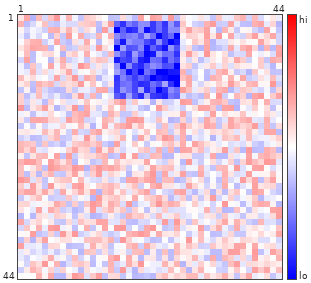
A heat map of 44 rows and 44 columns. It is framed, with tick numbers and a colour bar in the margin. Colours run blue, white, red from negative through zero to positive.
Odd patch: lower, in the top middle. Histogram: skewed, a long tail of low values. Stripes: none. Average level on the scale: 50%.
